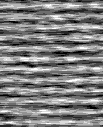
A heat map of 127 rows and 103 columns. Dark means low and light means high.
The grain runs across in streaks. Stripes running across repeat 12 times from top to bottom. No overall slope runs across the table. On average the colour sits 50% of the way up the scale.
